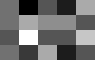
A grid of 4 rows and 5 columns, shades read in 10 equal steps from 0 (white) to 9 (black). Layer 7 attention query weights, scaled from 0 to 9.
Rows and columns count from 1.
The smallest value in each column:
5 0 3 4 2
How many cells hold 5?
3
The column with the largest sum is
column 4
